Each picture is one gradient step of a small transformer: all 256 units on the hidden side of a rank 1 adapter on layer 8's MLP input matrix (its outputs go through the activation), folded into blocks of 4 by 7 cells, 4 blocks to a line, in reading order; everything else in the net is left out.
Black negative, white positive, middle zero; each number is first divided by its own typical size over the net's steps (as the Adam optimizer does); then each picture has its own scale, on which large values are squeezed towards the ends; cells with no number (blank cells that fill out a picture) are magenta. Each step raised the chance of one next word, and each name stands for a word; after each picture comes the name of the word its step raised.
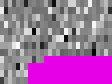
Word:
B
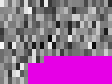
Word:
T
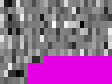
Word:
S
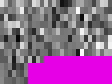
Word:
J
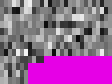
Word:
T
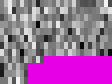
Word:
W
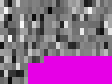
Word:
S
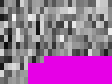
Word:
W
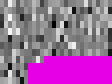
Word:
S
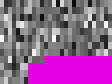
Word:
W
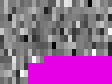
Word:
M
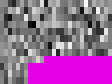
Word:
T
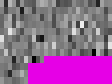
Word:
M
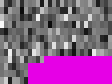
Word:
W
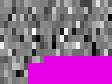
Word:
M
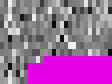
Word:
S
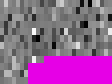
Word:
M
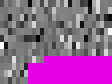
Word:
M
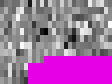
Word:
T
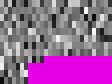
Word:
B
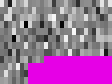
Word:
B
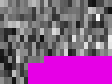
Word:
J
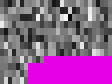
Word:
W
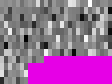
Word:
B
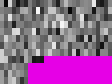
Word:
J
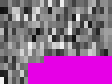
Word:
T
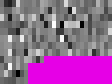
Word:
S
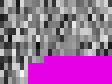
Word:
W
